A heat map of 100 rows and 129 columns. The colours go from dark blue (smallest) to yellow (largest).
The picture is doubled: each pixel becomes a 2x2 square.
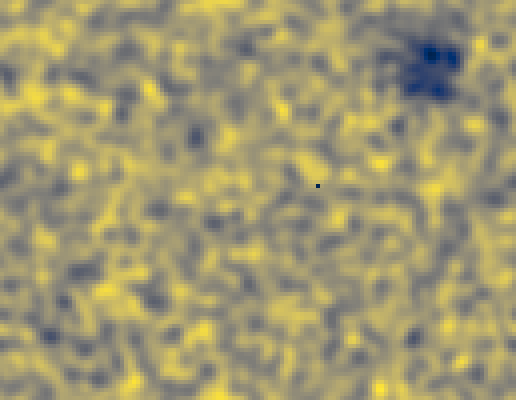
Lone odd cells: 1, lower than its neighbours. Ninth with the lowest average: top right. Slope: none. Dips: one, in the top right. Grain: blotchy.
